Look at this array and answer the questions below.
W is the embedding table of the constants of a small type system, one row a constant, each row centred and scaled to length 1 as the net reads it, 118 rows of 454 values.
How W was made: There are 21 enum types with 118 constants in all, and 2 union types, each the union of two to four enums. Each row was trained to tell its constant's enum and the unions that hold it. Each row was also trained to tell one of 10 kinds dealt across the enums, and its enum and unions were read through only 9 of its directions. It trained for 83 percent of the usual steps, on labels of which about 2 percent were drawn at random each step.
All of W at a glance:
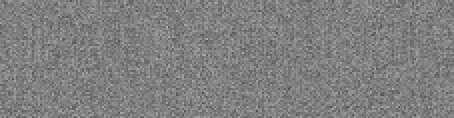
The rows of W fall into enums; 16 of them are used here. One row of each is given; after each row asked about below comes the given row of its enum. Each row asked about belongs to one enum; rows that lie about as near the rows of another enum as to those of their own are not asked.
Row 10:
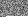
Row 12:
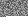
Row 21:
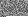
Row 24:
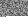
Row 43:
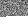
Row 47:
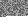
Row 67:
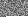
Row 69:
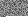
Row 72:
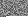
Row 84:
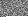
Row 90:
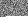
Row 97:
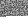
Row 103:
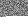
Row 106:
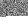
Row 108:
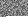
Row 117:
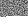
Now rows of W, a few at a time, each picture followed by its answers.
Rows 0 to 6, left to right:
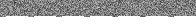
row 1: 24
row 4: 117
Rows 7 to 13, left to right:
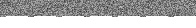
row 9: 67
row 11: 47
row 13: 108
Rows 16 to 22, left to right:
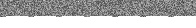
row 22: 69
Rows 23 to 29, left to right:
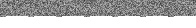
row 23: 47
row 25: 43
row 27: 103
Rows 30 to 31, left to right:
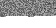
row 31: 106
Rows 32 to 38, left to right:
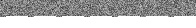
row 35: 12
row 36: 10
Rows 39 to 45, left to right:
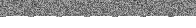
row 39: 67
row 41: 24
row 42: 106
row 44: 69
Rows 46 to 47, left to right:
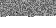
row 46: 24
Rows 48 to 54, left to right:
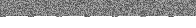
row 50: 117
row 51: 117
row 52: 47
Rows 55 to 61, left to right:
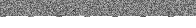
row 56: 21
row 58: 12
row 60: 67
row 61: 47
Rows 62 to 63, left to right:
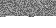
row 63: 24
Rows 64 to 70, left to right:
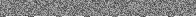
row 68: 69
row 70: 106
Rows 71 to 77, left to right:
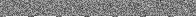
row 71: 103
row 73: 21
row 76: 97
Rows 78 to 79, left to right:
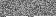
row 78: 12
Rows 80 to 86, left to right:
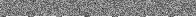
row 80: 69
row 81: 106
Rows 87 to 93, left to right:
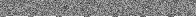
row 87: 69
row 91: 43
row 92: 12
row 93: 117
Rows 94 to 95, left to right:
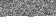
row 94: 103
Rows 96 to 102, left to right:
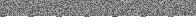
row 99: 108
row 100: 47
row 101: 108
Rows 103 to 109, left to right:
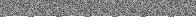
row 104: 67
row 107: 106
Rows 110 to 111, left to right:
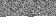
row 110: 67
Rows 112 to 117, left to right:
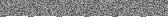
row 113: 12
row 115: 21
